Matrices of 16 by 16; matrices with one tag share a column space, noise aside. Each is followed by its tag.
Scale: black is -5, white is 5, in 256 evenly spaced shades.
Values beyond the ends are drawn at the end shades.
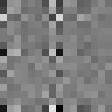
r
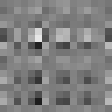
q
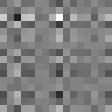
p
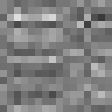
p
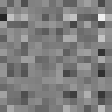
p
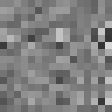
q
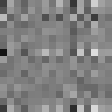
r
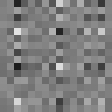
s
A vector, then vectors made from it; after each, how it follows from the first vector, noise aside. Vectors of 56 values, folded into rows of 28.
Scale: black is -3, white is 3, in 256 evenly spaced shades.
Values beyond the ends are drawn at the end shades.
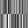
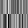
negated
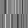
partly zeroed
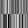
negated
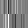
partly zeroed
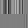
partly zeroed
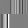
partly zeroed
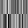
negated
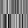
negated
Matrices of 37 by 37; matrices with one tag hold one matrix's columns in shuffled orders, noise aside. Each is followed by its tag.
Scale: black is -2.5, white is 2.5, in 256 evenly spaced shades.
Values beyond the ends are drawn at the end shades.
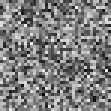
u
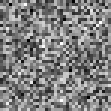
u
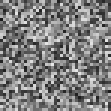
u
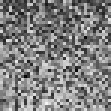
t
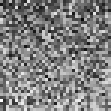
t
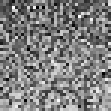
t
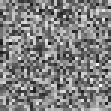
u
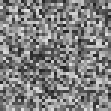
u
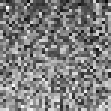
t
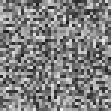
u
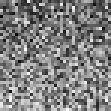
t
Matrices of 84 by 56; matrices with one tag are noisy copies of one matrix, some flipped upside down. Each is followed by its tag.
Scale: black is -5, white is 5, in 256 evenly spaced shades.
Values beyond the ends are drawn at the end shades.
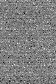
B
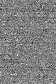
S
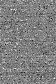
S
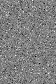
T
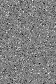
T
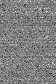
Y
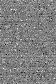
S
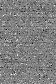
S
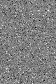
T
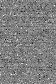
S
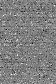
S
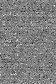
S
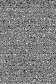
B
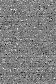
S
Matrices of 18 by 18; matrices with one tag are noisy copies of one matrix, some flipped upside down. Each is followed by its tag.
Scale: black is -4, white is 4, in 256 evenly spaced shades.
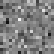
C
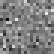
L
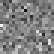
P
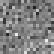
L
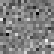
L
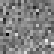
L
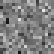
C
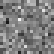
C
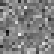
C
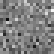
L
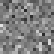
P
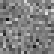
L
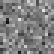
C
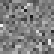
P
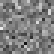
P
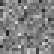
C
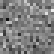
L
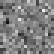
C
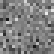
L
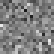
P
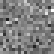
L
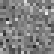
L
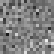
L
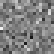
P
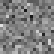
P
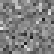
P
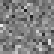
P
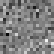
L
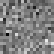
L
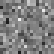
C
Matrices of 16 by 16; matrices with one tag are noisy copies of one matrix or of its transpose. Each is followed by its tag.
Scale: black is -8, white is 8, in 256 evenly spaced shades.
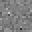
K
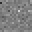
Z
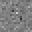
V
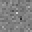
V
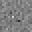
V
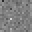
Z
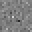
V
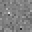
K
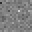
Z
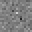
V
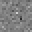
V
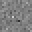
V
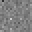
Z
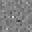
V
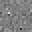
K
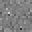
K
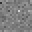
Z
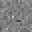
V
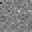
Z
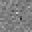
V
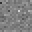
Z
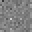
Z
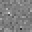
K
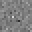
V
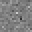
V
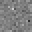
K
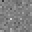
Z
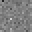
Z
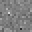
K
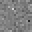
K
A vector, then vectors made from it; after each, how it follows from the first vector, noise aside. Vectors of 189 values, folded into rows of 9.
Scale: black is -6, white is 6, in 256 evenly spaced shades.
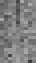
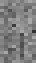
wrapped around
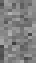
wrapped around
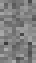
wrapped around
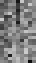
scaled up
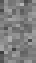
wrapped around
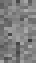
wrapped around
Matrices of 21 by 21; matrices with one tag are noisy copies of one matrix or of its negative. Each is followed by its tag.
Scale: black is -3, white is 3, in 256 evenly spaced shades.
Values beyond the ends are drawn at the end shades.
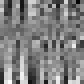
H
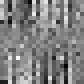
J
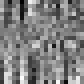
H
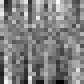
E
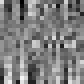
H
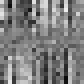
J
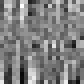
H
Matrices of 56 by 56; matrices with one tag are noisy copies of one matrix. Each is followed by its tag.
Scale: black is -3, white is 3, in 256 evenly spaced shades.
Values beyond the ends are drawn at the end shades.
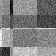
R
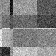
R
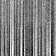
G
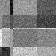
R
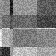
R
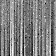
G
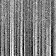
G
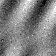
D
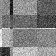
R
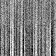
G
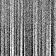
G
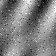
D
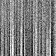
G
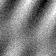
D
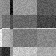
R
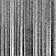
G
